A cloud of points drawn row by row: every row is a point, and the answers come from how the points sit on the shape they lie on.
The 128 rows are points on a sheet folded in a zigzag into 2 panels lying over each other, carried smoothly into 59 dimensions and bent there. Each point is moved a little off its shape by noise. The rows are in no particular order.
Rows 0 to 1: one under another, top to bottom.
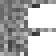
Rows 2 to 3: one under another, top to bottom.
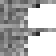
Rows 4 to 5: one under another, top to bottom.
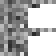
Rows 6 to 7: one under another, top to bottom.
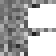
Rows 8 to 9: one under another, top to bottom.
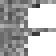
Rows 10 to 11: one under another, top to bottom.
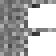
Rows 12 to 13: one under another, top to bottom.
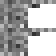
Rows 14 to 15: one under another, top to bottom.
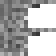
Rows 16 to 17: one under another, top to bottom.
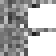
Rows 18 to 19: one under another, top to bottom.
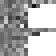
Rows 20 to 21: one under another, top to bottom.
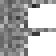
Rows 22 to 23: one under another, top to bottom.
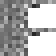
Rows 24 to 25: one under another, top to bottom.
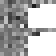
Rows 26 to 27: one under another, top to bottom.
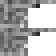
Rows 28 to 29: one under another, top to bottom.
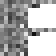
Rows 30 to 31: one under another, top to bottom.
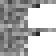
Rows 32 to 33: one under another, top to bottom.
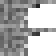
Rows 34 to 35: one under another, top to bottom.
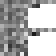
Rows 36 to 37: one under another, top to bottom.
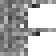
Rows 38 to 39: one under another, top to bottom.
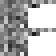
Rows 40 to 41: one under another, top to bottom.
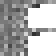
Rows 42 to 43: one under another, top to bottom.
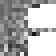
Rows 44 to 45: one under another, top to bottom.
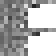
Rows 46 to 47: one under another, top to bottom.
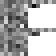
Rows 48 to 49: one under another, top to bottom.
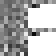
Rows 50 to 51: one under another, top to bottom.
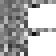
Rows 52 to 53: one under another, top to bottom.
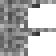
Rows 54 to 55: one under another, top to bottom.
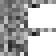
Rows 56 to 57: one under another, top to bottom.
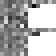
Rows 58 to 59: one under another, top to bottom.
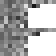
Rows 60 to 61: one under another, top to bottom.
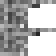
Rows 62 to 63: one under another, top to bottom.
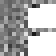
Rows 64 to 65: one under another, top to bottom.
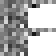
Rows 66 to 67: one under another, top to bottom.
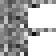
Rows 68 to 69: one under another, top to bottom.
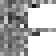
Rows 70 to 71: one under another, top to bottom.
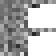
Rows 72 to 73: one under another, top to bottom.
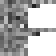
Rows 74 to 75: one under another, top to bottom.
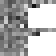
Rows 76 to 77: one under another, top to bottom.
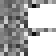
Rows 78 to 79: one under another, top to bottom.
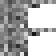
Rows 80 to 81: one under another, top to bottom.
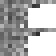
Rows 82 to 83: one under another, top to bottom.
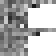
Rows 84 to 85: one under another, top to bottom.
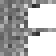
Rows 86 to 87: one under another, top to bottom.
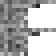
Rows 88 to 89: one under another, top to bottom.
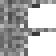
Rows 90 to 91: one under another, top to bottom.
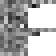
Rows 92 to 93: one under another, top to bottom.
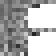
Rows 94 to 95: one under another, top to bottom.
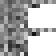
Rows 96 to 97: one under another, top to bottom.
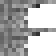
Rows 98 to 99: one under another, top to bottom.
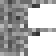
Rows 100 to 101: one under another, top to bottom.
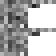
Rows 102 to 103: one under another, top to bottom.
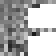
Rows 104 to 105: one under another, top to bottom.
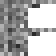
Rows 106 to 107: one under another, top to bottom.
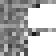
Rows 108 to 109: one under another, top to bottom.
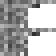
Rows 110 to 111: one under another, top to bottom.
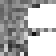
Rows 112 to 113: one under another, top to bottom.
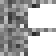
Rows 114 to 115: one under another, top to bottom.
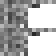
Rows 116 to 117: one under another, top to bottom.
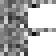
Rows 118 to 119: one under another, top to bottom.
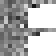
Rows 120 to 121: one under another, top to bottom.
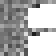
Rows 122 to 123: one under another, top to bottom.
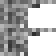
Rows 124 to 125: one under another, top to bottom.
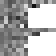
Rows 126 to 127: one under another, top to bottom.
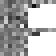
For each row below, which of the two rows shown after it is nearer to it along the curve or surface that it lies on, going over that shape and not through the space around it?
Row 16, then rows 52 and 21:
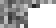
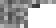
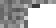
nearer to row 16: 52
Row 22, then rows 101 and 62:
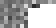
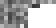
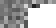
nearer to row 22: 101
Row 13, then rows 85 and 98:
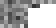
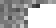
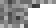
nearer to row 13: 98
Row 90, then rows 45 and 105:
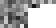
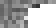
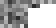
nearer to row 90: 105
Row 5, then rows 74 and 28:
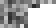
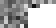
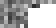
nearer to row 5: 28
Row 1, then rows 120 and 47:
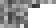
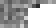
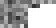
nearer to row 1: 120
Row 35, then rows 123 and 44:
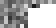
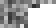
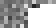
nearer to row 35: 123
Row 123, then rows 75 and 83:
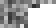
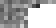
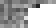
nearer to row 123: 75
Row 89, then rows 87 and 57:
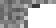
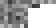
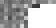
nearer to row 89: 87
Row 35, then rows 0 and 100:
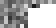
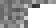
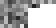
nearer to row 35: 100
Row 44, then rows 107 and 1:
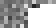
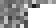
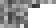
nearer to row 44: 107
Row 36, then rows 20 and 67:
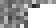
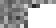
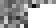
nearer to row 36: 67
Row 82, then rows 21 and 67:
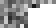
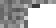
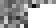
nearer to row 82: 67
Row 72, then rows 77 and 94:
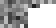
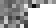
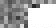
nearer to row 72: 94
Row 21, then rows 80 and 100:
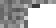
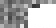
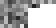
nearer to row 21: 100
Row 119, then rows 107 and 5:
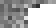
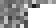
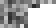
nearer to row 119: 107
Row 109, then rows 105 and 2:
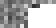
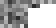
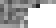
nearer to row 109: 2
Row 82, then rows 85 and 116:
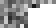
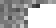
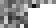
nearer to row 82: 116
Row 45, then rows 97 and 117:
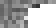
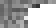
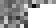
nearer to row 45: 97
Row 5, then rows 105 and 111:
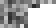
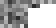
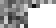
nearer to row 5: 111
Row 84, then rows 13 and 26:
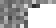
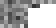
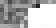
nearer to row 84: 26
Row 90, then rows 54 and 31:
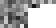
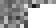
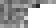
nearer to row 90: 54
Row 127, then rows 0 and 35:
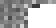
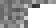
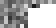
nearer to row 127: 35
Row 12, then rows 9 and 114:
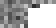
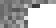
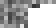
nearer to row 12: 9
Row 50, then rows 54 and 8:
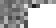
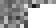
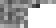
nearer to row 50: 54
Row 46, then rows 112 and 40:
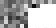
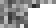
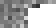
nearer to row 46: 112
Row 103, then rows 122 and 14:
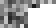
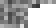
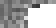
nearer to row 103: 122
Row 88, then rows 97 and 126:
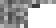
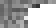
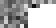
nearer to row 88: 126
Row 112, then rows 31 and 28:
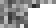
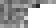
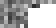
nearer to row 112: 28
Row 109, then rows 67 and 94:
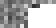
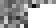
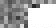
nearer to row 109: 67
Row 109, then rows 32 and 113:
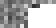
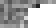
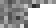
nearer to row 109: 32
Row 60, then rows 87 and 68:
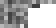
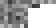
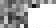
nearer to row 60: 68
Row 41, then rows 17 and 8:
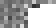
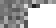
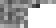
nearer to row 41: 8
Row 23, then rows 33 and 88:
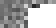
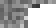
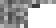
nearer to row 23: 33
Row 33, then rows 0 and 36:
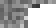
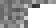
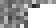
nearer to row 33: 0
